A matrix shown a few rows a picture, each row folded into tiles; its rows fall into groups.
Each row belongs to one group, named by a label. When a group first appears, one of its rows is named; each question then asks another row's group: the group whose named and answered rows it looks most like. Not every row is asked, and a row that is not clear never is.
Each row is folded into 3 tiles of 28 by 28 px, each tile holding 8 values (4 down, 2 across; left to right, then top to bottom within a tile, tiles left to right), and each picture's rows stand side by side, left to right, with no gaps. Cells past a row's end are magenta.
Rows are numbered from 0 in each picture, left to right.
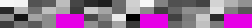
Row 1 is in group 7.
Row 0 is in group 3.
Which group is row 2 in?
7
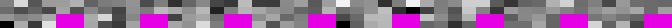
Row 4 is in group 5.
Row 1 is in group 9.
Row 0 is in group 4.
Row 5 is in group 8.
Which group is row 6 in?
7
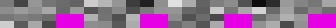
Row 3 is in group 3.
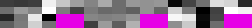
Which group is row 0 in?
7
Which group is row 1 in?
4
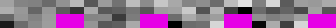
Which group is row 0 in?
5
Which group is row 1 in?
9
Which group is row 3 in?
4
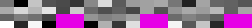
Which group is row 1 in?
4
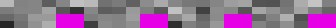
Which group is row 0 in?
5
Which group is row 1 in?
5
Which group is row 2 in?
5
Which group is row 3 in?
7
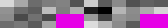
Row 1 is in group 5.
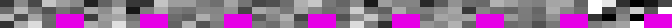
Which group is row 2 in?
3
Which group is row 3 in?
7
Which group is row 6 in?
8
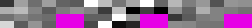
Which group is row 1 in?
3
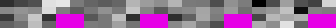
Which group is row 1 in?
7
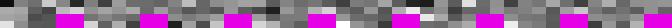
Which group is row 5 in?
9
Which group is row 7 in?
4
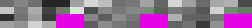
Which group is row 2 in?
8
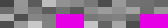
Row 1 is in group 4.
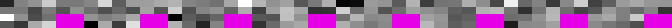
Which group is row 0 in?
9
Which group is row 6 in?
5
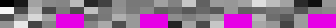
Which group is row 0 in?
3
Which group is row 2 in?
4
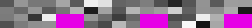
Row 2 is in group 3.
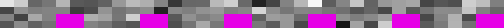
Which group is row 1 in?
8
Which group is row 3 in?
7
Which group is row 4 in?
4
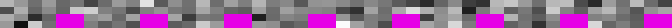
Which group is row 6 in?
8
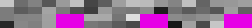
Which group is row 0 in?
5
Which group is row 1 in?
8
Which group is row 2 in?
4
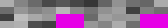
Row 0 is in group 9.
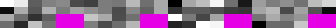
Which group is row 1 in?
9
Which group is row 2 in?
9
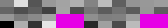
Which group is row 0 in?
4
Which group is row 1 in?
4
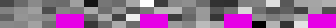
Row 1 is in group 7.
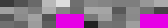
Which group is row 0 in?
7
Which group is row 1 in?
5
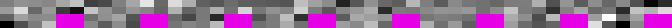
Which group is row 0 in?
5
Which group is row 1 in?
7
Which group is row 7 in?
9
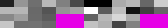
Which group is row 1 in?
3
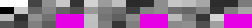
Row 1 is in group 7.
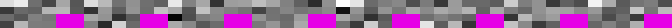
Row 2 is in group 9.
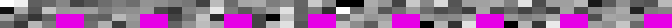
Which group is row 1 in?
3
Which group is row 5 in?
4
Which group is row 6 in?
4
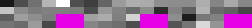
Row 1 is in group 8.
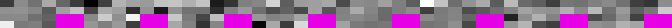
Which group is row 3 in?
4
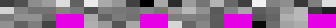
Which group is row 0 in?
7
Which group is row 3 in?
5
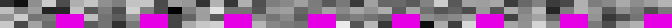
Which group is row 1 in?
8
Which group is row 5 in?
4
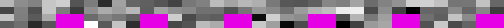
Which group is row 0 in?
8
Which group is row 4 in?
5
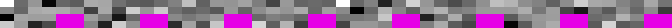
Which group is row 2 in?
4
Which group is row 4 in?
5
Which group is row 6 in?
5
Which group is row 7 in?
3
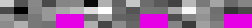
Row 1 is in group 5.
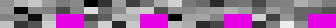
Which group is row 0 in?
9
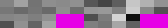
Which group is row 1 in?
7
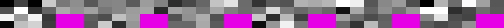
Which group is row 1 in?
3
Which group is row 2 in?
7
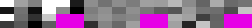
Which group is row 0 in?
8
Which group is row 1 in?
5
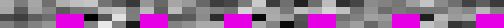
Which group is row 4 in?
3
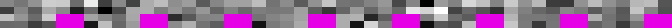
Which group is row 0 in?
8
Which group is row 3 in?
5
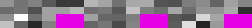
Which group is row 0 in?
9
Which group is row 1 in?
8
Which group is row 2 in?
3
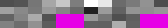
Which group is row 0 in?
7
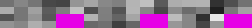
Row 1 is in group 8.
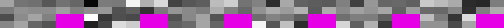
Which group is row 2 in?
7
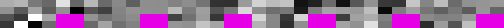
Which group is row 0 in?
3
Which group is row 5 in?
4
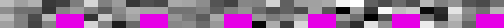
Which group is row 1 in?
9
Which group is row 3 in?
4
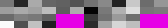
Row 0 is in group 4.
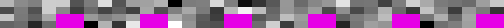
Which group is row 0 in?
8
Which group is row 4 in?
5
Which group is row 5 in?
5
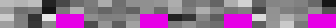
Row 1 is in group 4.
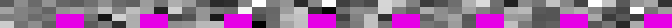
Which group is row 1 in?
3
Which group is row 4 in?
7
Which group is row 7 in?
8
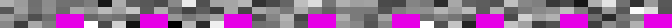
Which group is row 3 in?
7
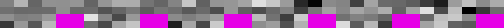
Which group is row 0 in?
4
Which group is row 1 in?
9
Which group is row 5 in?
3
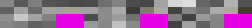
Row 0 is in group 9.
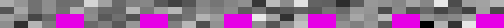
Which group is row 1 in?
8
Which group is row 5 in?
4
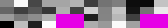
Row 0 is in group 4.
